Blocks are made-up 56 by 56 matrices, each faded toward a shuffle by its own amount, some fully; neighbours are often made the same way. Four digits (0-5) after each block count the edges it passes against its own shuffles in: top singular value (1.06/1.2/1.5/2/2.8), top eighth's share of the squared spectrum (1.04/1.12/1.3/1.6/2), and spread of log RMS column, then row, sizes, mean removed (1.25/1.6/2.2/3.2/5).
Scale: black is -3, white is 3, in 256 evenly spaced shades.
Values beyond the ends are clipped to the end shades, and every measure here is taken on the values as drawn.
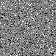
1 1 0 0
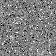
0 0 0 0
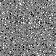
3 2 0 1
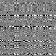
4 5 2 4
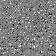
0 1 0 0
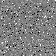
0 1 0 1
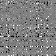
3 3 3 3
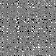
2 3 3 3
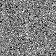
0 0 0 0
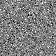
0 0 0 0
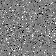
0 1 0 0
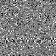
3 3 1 2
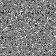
1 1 0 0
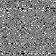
3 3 0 2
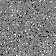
1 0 0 0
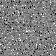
1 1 0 1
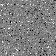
0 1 0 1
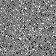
0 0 0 1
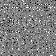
2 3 0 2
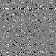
4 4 1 2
